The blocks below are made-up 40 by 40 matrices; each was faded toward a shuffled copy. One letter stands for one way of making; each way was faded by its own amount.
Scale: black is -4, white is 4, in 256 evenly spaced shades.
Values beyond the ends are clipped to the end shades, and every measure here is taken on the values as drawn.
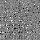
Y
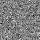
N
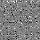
Y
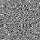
Y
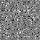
Y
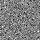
N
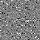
Y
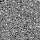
N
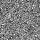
N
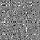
Y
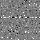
Y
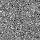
N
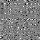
Y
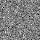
N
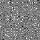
Y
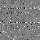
Y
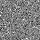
N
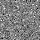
N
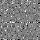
Y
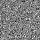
N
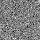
N
